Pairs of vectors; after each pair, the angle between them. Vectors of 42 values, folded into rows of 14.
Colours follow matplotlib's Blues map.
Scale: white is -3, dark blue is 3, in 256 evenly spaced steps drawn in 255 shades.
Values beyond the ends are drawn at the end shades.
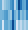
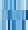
orthogonal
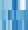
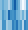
nearly parallel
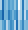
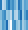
partly opposed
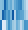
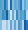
partly aligned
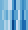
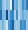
partly aligned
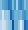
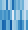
partly opposed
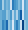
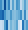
partly aligned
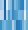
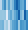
orthogonal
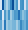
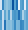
nearly parallel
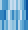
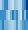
nearly parallel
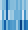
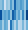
partly opposed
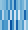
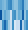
orthogonal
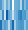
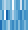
nearly parallel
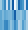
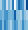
nearly parallel
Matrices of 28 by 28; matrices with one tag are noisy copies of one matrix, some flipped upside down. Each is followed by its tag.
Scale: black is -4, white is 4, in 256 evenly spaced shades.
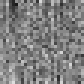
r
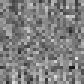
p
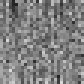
r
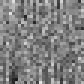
r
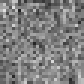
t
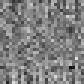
p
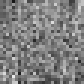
t
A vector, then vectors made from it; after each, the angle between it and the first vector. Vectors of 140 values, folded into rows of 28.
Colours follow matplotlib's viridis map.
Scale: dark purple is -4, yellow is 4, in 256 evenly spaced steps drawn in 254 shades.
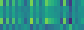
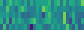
partly aligned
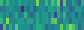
partly aligned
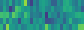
partly opposed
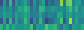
nearly opposite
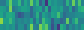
orthogonal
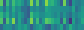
nearly parallel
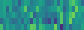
partly opposed
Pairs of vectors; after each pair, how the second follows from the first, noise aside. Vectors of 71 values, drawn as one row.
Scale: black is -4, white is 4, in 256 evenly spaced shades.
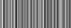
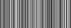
shuffled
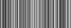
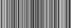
negated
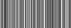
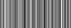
sign-scrambled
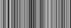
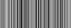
shuffled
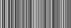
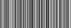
shuffled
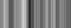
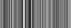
sign-scrambled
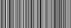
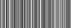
negated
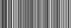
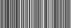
shuffled
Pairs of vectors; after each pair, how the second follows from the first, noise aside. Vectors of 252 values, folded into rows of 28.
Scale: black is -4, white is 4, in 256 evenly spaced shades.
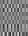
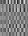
reversed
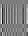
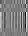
reversed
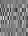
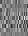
reversed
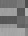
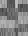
wrapped around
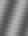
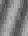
reversed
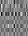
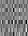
reversed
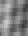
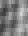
reversed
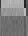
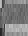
wrapped around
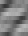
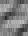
reversed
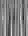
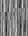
wrapped around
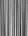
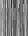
wrapped around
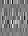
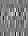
reversed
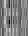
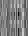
reversed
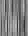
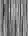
reversed
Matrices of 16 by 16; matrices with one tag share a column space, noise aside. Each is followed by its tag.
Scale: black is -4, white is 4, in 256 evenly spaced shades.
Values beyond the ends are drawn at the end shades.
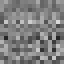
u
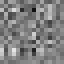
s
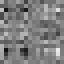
s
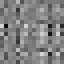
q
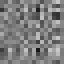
s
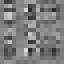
s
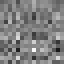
u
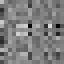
q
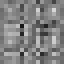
q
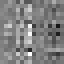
q
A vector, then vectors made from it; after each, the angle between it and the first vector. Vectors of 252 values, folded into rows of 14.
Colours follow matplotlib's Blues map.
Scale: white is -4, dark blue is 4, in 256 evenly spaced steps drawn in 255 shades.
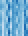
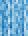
nearly opposite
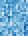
partly aligned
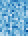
partly aligned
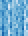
nearly opposite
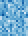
partly opposed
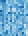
partly opposed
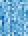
partly opposed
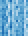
nearly opposite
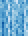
nearly opposite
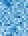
orthogonal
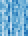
nearly parallel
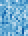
partly opposed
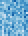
partly aligned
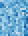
partly aligned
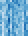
nearly parallel
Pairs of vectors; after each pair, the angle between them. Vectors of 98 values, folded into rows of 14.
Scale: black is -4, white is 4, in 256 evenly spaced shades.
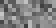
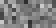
nearly opposite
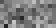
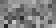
nearly parallel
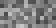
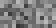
nearly opposite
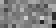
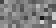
nearly opposite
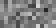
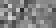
orthogonal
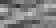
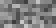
partly opposed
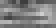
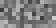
orthogonal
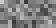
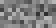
partly aligned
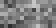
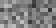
partly opposed
